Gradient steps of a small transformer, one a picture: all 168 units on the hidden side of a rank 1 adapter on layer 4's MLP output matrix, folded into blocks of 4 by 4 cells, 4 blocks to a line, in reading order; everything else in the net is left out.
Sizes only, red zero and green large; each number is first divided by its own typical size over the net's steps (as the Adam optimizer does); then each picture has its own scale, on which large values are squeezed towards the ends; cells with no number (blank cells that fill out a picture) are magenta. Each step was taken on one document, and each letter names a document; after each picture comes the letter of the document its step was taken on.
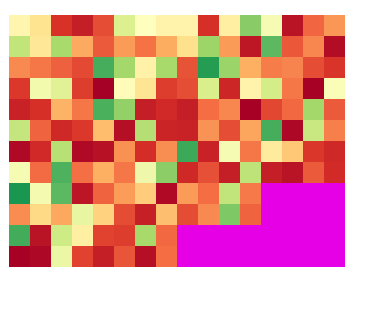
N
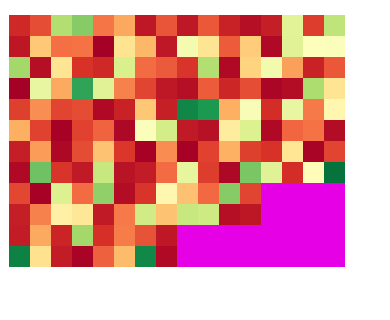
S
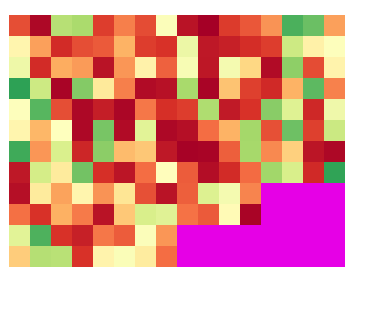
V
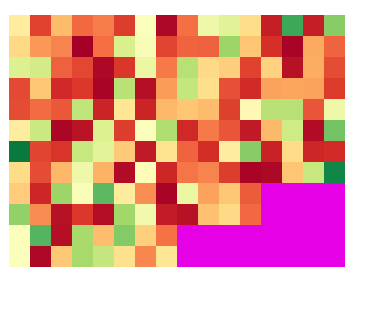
V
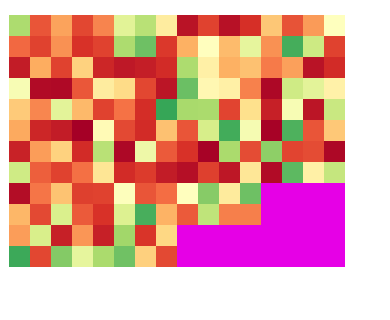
V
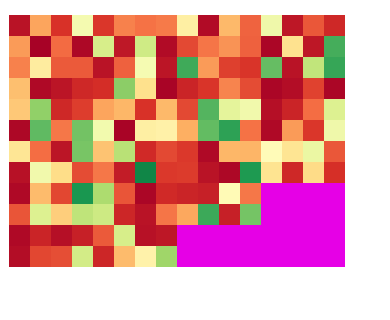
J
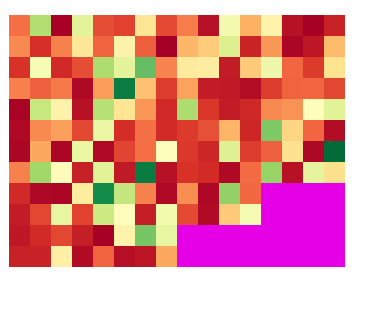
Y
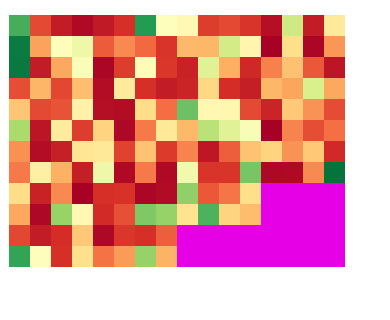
S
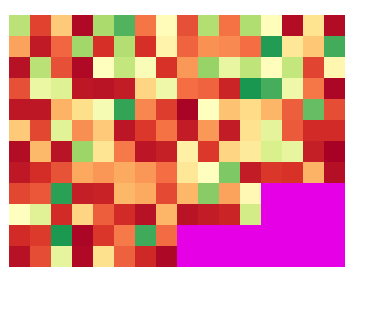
N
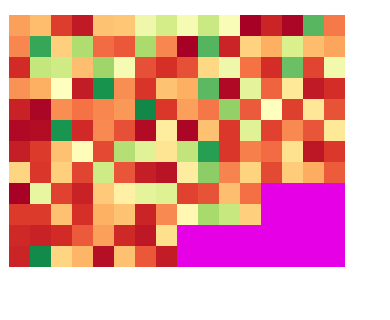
N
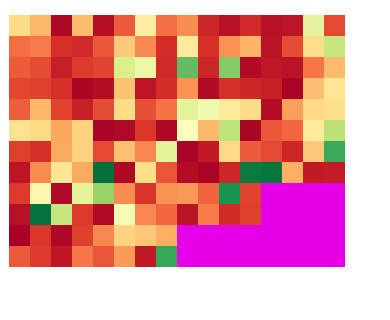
J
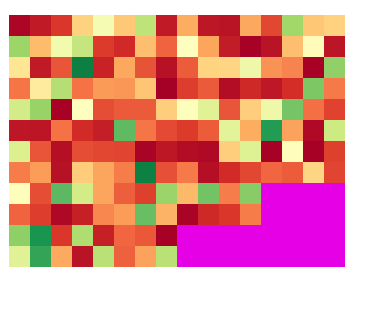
S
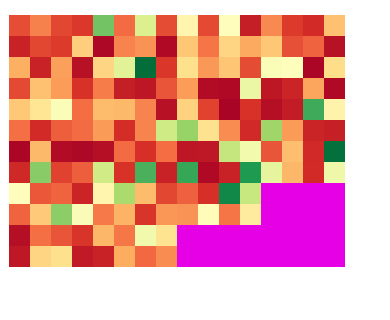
Y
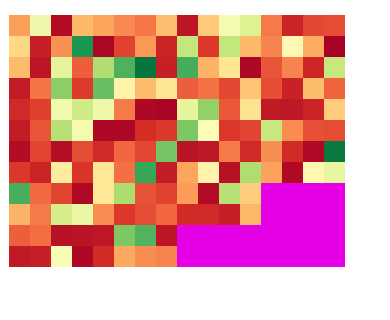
Y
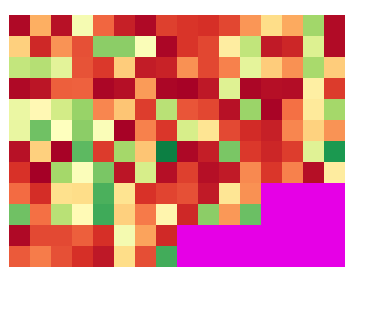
J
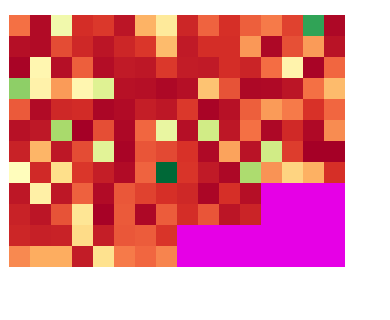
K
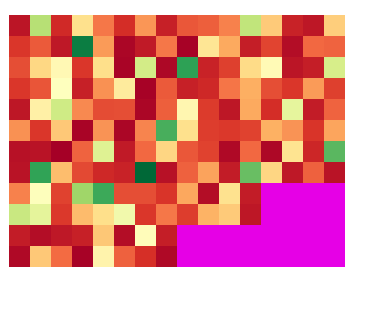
Y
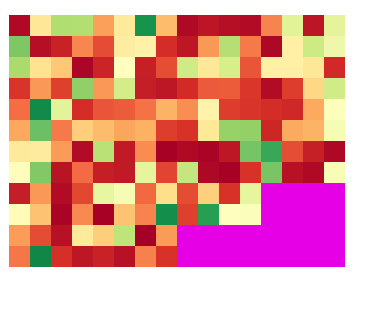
S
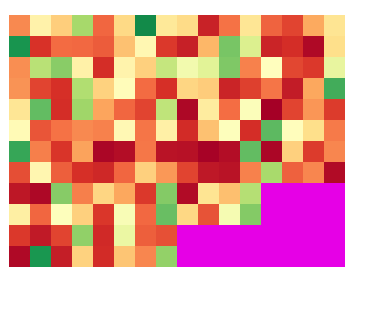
S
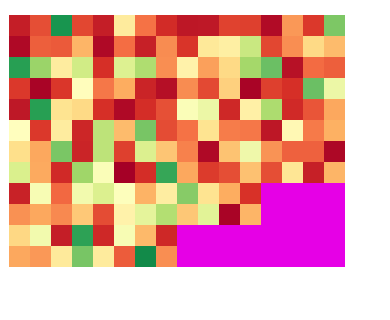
V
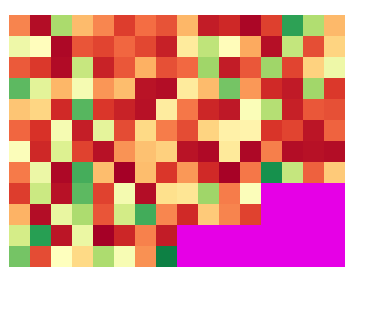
V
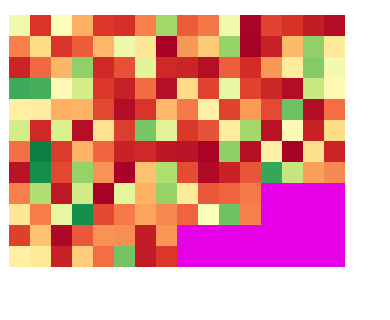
V
